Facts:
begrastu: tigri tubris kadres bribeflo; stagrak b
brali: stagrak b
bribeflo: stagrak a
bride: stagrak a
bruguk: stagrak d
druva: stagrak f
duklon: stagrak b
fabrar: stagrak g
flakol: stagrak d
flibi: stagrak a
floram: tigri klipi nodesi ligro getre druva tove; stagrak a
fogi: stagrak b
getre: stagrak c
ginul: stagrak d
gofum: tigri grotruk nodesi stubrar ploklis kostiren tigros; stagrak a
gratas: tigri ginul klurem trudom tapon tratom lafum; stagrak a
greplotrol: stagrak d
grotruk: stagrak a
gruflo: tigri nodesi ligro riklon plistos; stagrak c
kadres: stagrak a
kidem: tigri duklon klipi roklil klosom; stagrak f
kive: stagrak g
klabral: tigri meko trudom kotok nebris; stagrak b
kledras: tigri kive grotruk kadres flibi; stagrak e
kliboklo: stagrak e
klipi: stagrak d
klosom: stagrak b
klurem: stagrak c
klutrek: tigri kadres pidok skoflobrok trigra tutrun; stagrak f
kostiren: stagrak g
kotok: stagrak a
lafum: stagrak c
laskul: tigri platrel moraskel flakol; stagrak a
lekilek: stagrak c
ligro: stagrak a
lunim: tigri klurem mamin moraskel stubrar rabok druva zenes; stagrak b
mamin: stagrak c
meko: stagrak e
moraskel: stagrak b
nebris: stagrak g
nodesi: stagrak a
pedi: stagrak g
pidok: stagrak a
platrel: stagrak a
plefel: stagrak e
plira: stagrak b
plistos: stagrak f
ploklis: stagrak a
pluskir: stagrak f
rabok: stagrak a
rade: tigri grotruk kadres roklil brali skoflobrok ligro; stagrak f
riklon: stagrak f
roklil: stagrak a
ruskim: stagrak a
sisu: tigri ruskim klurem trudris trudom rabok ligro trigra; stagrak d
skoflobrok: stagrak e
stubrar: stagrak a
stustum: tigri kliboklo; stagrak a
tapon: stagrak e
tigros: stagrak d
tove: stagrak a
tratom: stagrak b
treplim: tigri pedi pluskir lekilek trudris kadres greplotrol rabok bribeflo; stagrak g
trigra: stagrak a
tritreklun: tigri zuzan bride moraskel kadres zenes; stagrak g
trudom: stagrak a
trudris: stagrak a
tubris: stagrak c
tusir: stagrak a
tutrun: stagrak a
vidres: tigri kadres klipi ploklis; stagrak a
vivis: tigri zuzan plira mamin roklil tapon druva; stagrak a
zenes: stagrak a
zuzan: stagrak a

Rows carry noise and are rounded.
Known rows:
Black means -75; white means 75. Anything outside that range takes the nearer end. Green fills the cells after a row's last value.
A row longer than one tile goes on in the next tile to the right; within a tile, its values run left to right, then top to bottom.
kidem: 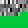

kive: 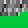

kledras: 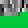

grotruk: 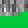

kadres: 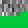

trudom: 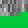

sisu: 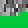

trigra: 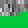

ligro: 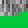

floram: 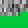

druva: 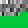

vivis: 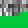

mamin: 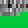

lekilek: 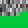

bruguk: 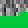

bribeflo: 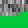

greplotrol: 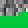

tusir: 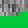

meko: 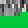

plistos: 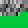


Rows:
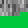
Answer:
trudris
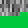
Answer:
zenes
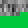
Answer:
flibi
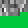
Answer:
gofum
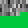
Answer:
lafum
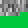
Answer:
platrel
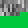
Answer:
bride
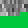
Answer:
gratas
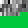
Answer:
rade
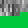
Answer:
zuzan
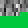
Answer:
ginul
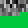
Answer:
begrastu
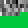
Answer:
plira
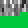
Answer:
kliboklo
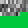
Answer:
pluskir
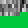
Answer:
tapon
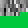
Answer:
klipi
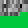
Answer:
nebris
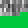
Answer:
roklil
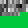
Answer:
treplim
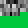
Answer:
klabral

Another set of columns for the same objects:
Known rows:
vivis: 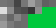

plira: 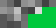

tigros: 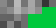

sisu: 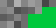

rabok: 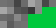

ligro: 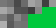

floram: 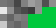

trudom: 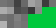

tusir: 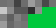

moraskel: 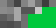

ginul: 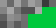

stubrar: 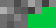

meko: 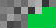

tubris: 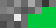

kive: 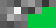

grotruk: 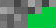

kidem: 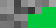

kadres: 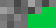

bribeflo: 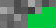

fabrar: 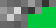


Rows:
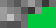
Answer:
tritreklun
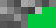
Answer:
lunim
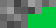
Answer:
druva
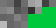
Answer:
ruskim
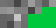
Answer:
flibi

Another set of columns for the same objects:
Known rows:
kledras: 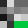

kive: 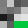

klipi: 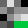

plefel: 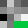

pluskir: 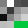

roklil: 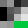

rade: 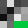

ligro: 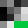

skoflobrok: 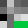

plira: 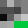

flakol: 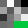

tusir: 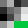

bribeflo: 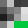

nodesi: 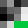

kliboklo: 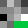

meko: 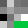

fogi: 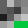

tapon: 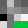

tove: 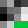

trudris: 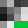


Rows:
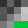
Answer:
gruflo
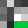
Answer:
tritreklun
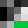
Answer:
floram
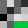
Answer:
kidem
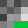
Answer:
getre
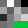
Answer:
greplotrol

